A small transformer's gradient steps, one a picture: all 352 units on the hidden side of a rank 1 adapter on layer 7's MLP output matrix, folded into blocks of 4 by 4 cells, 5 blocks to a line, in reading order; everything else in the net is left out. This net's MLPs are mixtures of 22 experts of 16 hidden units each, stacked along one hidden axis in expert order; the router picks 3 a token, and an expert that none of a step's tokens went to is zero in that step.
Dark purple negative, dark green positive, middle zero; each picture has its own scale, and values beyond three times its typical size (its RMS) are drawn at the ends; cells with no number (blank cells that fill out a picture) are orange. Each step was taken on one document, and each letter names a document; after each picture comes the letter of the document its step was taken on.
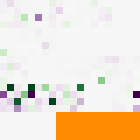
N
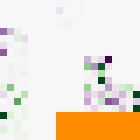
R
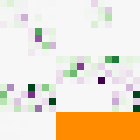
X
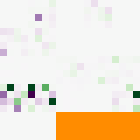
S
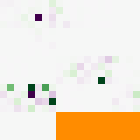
N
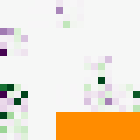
R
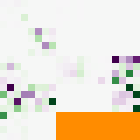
X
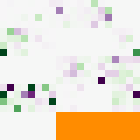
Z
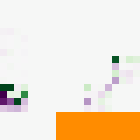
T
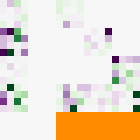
T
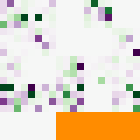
S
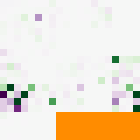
X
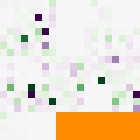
N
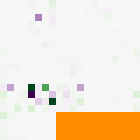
S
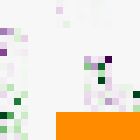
R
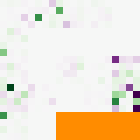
Z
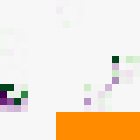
T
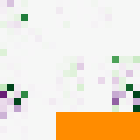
X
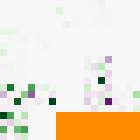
R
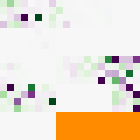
X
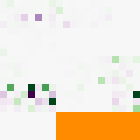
N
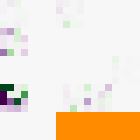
T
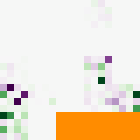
R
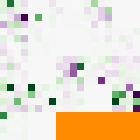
X
